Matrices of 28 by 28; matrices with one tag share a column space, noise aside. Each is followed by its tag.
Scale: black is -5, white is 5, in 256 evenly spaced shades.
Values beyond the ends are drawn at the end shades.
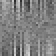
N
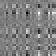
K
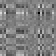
K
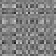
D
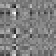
K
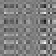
D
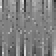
N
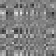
K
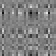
K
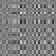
D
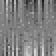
N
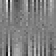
N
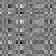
D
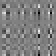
K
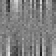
N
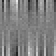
N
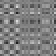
D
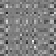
D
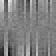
N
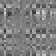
K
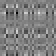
K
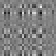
K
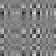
K
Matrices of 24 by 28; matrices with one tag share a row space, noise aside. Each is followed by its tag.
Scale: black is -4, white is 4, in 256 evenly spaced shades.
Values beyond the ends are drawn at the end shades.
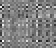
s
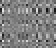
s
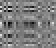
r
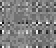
s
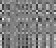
s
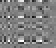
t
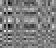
r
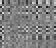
s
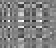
t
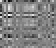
r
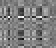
t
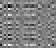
r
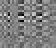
t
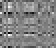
r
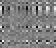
s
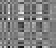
t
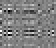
r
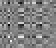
t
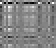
r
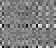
s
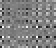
s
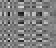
t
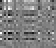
r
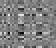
t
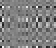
s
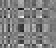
t
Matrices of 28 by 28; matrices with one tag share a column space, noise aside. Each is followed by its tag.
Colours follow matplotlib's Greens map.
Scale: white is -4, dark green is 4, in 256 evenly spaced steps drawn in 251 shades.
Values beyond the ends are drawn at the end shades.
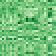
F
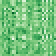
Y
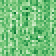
Y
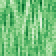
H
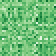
F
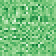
F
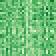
Y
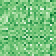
F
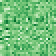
F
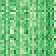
Y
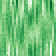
H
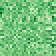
F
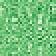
F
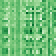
Y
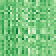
Y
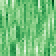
H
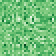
F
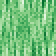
H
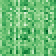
Y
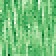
H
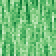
H
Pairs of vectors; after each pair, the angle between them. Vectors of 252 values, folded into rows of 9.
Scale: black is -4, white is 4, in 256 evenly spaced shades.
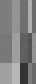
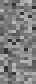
orthogonal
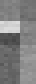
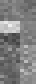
nearly parallel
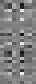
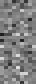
partly aligned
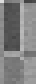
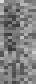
partly aligned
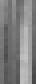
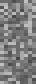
orthogonal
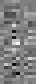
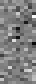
orthogonal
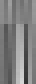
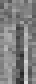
nearly opposite
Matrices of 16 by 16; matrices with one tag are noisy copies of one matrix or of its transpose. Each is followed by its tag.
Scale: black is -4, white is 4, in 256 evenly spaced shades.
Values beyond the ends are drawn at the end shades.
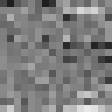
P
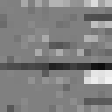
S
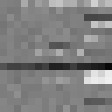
S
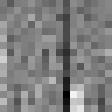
S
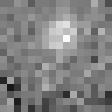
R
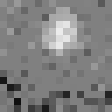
R
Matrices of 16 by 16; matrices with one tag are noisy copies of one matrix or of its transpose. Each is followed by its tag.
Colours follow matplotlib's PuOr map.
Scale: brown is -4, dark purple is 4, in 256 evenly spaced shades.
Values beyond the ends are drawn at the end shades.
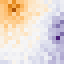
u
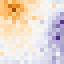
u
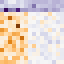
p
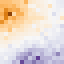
u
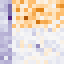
p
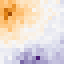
u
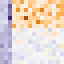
p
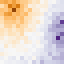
u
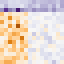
p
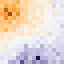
u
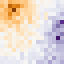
u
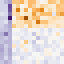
p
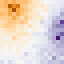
u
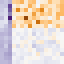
p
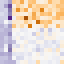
p
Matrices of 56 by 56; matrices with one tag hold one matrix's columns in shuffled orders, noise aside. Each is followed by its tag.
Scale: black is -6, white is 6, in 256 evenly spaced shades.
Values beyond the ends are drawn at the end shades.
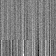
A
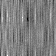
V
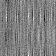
V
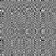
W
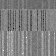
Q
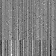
A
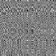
W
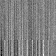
A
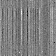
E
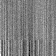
A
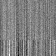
A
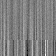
A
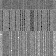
Q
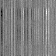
E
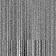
A
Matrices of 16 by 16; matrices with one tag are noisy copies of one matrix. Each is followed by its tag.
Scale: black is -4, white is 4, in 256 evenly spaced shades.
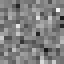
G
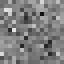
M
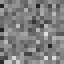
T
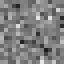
G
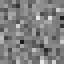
G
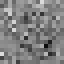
M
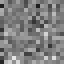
T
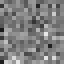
T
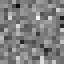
G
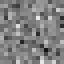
G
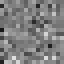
T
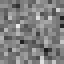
G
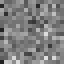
T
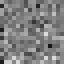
T
